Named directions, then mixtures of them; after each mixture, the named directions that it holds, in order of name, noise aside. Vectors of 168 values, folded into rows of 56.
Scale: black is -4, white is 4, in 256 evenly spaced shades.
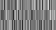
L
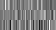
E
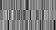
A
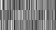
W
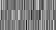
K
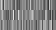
L, W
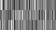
W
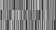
A, K, W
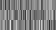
A, E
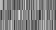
K, W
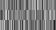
A, L, W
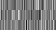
K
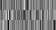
A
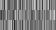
L, W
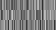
A, K, L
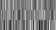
E, W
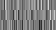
E, L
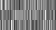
E, W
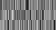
A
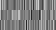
K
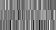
E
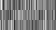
W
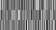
K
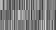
K, W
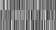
E, K, W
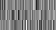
K, L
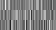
E, K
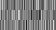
K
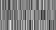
E, K, W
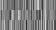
A, K, W
